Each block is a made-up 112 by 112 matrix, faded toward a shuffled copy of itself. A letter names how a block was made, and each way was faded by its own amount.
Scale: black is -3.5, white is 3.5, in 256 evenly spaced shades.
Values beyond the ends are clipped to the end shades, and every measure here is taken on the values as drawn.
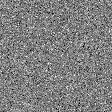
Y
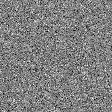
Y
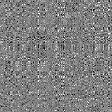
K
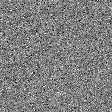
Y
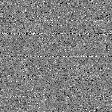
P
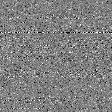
P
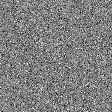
Y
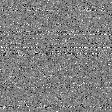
P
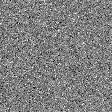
Y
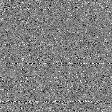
P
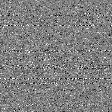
P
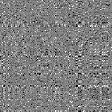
K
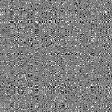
K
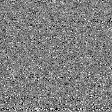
P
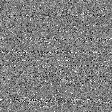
P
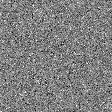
Y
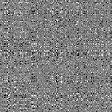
K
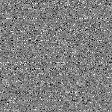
P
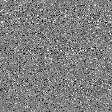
P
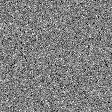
Y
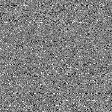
P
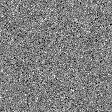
Y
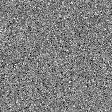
Y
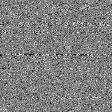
P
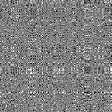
K
